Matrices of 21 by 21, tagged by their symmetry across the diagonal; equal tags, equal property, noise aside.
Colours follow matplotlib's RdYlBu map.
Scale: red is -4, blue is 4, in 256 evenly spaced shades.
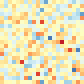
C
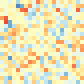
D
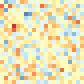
D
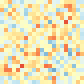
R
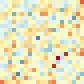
R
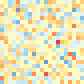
C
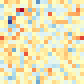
D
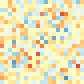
D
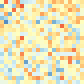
D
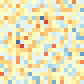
R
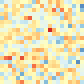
C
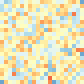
R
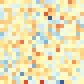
C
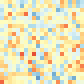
C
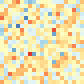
R
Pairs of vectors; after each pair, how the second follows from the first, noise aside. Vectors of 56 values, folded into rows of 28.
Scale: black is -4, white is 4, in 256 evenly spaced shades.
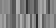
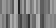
reversed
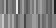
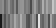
reversed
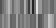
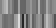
reversed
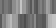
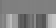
partly zeroed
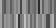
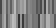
shuffled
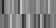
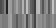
shuffled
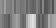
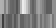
reversed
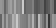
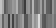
shuffled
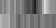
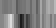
reversed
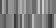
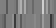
partly zeroed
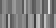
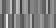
reversed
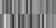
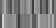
shuffled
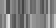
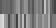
shuffled
